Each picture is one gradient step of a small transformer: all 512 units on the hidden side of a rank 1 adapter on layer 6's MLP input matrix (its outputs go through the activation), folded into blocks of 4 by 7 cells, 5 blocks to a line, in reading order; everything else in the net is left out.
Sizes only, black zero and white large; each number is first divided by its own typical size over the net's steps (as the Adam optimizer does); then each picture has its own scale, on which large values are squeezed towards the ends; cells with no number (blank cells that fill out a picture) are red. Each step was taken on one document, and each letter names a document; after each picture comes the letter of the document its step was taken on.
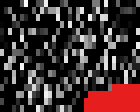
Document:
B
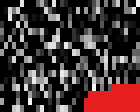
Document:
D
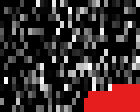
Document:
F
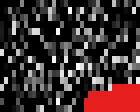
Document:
F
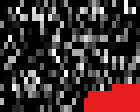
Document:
D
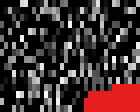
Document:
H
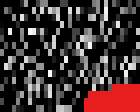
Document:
B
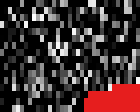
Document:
D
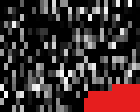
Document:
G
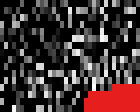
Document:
F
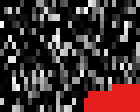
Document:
D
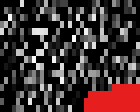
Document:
G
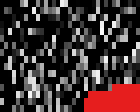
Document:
B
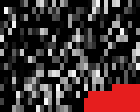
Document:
G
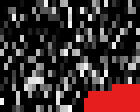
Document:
F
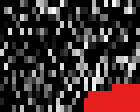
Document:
B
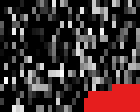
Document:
F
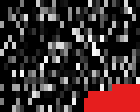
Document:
D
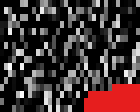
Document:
B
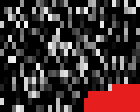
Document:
D
